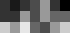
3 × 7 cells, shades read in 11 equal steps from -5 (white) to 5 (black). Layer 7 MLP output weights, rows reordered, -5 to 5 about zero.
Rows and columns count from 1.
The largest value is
5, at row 1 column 7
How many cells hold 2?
3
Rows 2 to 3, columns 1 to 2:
3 3 / -3 -1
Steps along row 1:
up down down down up up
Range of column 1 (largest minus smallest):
6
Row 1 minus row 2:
0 1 4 0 0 2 4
